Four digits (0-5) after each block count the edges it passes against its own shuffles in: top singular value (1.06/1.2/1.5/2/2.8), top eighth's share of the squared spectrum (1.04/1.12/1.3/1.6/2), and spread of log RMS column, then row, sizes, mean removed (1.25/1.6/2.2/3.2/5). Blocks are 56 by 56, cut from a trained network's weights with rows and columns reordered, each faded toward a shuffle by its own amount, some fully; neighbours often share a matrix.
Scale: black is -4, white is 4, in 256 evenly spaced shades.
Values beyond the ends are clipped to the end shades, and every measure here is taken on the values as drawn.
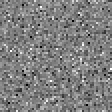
0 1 0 0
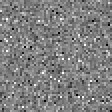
2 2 0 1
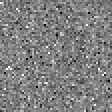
0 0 0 0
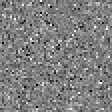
0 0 0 0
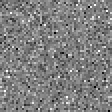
0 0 0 0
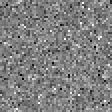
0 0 0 0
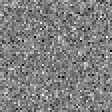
0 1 0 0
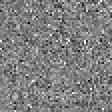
2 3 1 1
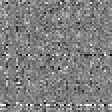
4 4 2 2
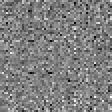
3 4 2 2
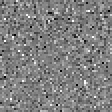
0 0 0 0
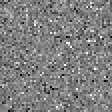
0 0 0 0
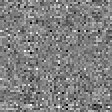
3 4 2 2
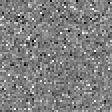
0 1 0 0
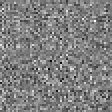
3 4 2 3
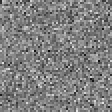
0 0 0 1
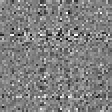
3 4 2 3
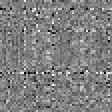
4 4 2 2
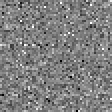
2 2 1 1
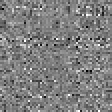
3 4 3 3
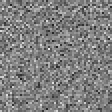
3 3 1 1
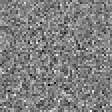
2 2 0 1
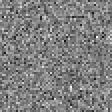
2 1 0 1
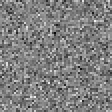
1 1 0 0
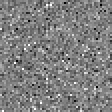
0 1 0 0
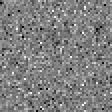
0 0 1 0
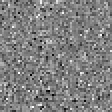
2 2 1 1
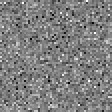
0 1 0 0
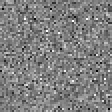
1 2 1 1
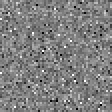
1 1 0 0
